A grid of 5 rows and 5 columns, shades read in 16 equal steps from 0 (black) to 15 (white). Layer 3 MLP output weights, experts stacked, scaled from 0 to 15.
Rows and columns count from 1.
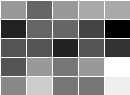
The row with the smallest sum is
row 2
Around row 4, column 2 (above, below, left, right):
5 12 5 7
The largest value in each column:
9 12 9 10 15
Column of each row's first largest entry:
4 2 1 5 5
